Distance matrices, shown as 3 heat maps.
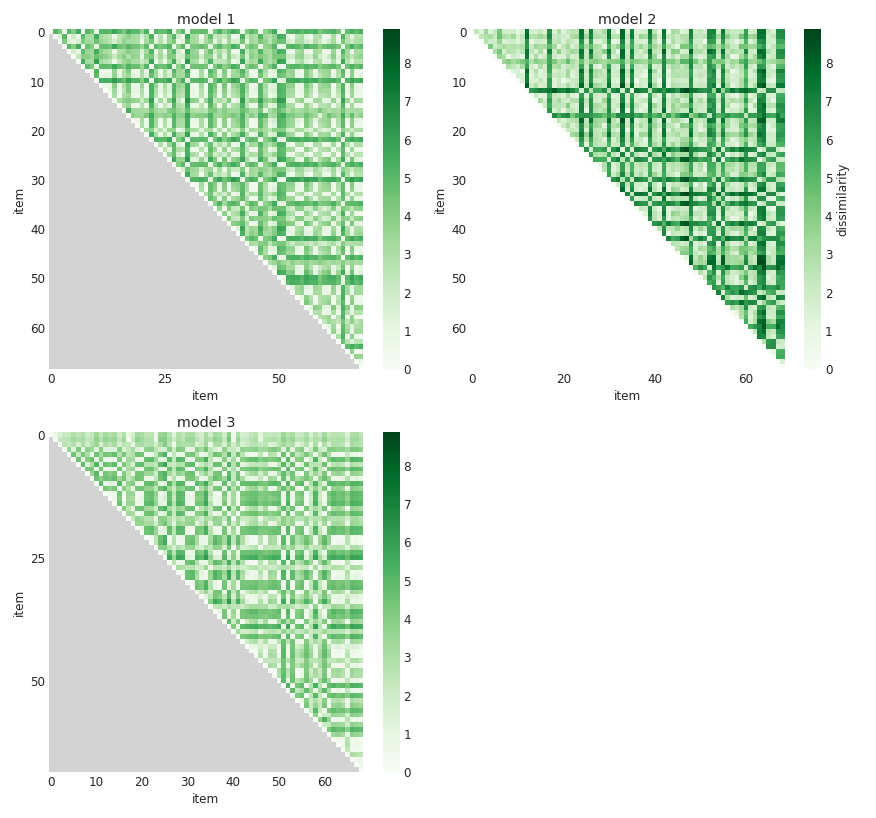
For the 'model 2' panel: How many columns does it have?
69
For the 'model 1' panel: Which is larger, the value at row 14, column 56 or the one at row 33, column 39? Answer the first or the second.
the second
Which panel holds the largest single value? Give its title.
model 2
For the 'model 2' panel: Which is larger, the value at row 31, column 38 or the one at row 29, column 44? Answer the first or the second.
the second
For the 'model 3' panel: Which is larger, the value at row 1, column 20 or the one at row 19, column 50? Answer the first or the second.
the second
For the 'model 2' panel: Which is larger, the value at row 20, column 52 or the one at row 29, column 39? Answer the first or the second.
the first
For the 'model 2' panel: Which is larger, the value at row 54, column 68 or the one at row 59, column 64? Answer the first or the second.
the second
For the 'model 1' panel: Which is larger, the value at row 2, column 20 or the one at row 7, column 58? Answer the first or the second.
the second
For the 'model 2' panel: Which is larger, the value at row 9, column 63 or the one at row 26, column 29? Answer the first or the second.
the first
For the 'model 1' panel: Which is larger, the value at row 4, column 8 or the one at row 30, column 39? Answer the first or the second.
the second
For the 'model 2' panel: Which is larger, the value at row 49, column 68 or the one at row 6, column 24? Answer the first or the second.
the first
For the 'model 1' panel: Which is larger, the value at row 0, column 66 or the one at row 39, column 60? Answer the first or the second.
the first
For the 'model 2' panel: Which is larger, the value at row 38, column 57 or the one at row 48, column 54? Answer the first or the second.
the second
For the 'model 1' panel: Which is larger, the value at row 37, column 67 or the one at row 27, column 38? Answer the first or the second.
the second
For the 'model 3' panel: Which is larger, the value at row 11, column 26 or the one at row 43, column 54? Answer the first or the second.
the first
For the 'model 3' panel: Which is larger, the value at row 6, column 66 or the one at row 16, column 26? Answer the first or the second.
the second
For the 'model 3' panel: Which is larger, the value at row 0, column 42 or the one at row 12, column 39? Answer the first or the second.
the first
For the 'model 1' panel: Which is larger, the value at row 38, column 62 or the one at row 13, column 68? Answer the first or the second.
the first
